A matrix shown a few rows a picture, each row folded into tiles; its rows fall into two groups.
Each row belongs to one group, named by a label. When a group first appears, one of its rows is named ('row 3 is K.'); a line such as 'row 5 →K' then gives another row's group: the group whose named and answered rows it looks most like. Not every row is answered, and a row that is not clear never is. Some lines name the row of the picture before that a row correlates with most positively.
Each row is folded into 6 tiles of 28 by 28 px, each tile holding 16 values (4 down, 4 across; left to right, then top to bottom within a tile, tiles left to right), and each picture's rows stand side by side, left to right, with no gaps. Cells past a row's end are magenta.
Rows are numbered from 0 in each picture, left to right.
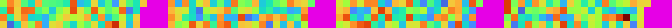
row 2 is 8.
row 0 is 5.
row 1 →8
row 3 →8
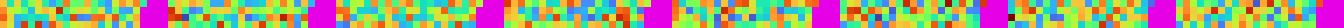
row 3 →8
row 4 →8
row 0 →8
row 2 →8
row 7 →5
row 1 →8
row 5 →5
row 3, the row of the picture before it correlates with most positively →2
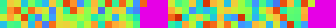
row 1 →8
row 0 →5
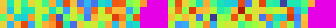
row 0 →8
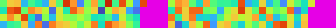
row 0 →5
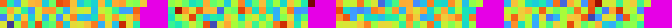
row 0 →8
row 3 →5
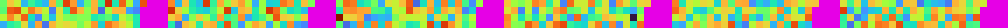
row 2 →5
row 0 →5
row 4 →8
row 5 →8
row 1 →8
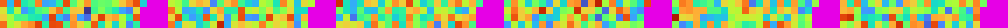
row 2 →8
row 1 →8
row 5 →8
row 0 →8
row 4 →5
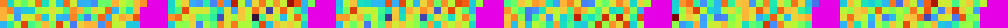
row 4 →5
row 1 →5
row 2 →5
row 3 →8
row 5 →5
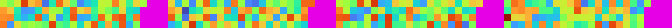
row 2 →8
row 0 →8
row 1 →8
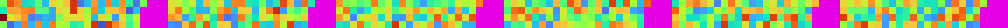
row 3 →5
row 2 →8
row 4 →8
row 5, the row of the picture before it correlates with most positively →0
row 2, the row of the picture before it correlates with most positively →1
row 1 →8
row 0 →5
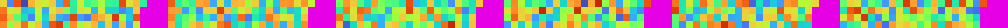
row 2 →5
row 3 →5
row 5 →5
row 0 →8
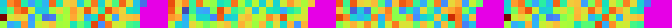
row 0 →5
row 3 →5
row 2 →8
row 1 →8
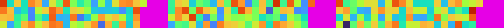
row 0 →8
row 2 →8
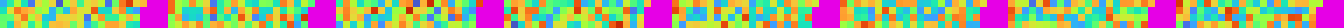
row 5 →8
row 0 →5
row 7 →8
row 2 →5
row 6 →8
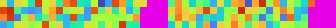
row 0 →8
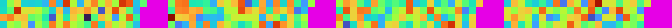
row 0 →5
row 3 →5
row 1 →5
